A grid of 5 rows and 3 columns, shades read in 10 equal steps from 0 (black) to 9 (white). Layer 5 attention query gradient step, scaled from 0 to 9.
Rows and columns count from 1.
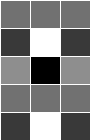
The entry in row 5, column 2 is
9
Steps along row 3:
down up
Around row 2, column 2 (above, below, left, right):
4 0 2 2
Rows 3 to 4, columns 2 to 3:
0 5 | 4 4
